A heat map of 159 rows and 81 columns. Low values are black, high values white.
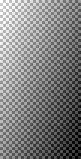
A checkerboard runs through the table. There is an overall slope up to the top left. The ninth with the highest average is the top left. The bottom right is the ninth with the lowest average. No row or column stands out.
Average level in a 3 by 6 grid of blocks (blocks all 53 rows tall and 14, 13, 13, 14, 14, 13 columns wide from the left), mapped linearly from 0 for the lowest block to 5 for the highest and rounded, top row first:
544332
433221
322110
